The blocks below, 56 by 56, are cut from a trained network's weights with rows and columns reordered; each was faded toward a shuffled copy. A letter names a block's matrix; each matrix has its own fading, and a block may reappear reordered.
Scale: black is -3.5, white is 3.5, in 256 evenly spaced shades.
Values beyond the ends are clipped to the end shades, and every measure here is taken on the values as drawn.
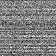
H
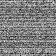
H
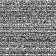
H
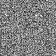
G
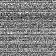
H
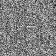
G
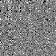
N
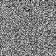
G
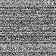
H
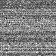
H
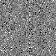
N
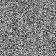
G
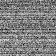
H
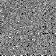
N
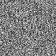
G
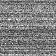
H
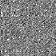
N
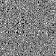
N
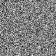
G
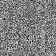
G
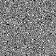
N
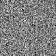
G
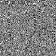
N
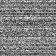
H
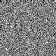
G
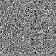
N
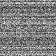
H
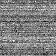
H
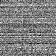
H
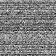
H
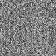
G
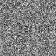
G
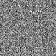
G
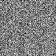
G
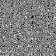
N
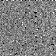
N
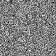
G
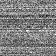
H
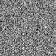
G
